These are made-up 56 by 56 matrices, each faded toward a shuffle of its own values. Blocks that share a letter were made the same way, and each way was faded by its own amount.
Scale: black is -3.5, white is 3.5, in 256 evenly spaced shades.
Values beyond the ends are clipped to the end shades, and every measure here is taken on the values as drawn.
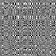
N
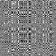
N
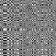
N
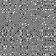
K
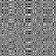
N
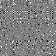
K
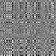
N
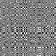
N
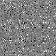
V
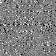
V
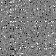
V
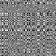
N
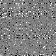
V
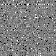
V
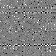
K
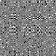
K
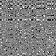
K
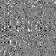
V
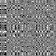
N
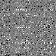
V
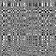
N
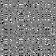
K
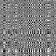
N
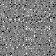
V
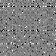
K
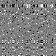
K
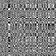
N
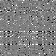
K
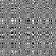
N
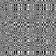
N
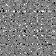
V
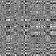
N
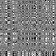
N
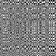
N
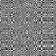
N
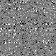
V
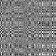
N
